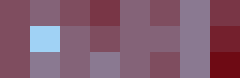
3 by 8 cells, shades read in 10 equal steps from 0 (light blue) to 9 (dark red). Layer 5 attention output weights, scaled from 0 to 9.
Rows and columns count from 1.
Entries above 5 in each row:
5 3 3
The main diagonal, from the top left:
6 0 5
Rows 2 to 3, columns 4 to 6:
6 5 5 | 4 5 6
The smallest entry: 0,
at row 2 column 2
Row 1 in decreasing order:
7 7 6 6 6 5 5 4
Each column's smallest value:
6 0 5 4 5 5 4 7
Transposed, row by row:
6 6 6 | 5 0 4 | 6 5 5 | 7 6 4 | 5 5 5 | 6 5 6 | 4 4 4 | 7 8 9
